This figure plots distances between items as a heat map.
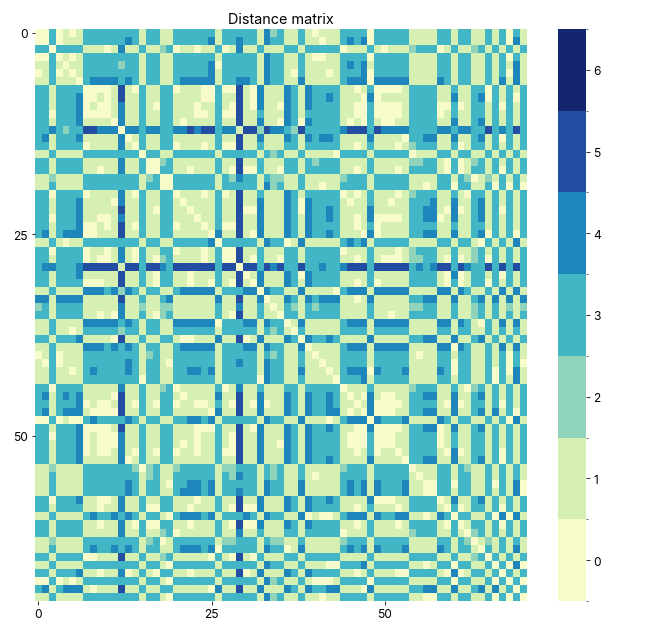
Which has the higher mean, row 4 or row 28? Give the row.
4
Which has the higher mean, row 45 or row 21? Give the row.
45
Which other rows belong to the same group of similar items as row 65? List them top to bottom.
2, 7, 8, 9, 10, 11, 13, 14, 16, 17, 20, 21, 22, 23, 24, 25, 27, 28, 30, 31, 33, 34, 35, 38, 44, 45, 46, 47, 49, 50, 51, 52, 53, 58, 59, 61, 62, 67, 69
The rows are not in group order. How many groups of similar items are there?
3
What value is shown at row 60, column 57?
1
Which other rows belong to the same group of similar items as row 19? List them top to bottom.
0, 1, 3, 4, 5, 6, 15, 18, 26, 32, 36, 37, 39, 40, 41, 42, 43, 48, 54, 55, 56, 57, 60, 63, 64, 66, 68, 70
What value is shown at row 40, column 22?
3
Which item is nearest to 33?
46
